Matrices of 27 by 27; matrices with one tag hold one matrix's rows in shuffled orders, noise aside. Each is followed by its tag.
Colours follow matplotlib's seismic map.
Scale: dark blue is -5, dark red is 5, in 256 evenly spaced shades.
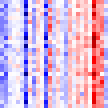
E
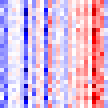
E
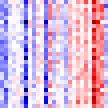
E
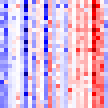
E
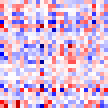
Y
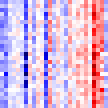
E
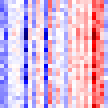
E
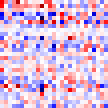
Y
